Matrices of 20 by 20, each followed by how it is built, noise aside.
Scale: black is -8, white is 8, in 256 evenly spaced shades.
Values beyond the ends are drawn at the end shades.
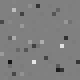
sparse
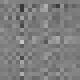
low rank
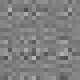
low rank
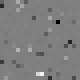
sparse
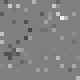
sparse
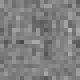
low rank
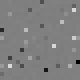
sparse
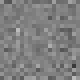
low rank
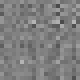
low rank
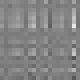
low rank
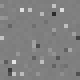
sparse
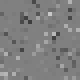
sparse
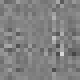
low rank
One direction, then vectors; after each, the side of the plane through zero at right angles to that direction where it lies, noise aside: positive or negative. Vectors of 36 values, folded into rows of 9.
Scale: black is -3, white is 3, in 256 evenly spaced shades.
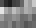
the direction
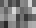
positive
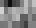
positive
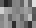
positive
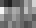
positive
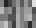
positive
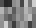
positive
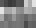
positive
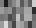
positive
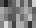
positive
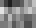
positive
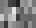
positive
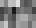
negative
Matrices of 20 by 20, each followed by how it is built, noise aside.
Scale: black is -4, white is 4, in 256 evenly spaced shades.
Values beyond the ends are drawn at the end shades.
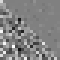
lower triangular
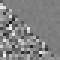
lower triangular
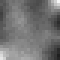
smooth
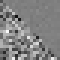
lower triangular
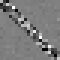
banded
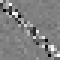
banded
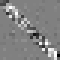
banded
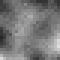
smooth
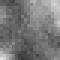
smooth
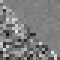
lower triangular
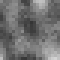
smooth
